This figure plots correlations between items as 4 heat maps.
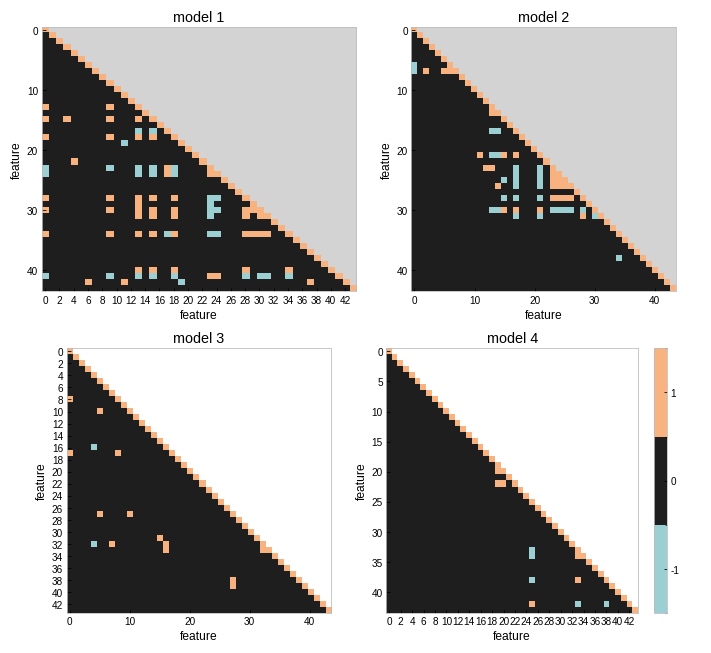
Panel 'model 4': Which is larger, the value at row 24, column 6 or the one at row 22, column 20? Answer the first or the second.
the second
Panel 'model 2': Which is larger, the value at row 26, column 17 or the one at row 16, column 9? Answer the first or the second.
the second
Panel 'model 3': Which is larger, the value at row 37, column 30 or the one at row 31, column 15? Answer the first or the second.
the second
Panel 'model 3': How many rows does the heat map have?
44
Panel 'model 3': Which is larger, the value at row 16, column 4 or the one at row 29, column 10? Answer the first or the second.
the second
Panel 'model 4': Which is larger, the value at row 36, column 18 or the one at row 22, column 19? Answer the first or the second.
the second
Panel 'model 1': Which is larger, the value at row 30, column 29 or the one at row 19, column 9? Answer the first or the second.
the first
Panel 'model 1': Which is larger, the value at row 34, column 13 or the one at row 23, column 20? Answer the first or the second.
the first
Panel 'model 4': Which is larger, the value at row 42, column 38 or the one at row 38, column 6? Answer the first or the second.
the second
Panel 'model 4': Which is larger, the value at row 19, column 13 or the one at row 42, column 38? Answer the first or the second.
the first
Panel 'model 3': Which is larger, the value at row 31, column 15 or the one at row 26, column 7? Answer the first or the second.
the first
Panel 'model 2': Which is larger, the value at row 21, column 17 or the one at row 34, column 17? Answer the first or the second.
the first
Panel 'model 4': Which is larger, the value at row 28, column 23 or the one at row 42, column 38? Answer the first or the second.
the first
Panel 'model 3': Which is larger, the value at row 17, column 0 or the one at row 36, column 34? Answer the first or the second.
the first
